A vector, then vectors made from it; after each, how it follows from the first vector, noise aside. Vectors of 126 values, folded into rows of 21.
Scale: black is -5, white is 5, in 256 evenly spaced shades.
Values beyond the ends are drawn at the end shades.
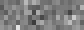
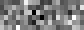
scaled up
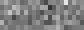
reversed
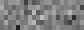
negated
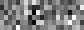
scaled up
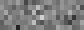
negated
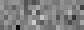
negated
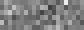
reversed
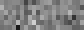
negated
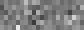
copied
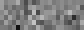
negated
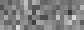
copied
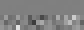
partly zeroed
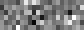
scaled up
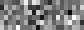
scaled up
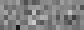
negated
